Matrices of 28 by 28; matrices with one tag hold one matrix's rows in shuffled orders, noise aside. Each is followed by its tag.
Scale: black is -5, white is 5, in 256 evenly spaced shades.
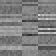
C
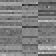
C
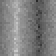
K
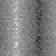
K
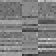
C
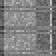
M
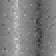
K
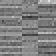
C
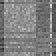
M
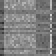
M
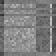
M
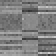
C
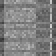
M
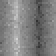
K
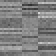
C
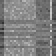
M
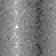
K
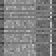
M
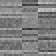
C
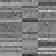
C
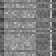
M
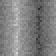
K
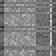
M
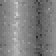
K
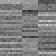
C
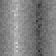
K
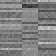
C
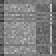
M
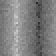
K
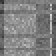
M
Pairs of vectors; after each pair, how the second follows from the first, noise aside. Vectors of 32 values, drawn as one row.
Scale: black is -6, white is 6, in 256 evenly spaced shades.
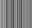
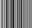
scaled up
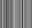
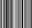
scaled up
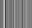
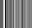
scaled up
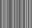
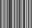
scaled up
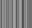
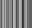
scaled up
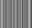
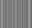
shrunk
